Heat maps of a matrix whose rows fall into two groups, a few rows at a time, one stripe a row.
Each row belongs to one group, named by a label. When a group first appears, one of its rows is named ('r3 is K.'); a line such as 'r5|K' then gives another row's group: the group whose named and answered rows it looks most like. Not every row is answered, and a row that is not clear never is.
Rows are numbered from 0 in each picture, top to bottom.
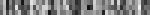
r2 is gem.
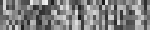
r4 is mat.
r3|mat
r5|mat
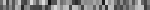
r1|mat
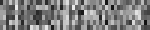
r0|mat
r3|mat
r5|gem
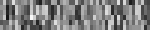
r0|mat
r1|gem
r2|gem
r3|gem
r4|mat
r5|mat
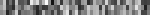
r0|gem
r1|mat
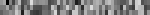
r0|gem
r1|mat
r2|mat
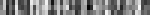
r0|gem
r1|gem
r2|gem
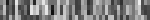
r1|gem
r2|gem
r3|mat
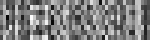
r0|mat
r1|gem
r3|gem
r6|mat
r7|gem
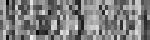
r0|gem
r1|mat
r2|gem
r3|mat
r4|mat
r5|mat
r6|mat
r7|gem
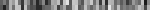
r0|mat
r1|mat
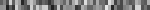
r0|mat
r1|gem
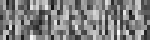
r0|gem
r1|gem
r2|mat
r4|mat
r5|mat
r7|gem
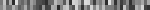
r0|mat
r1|mat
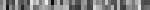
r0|gem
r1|gem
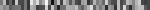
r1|mat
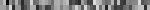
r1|mat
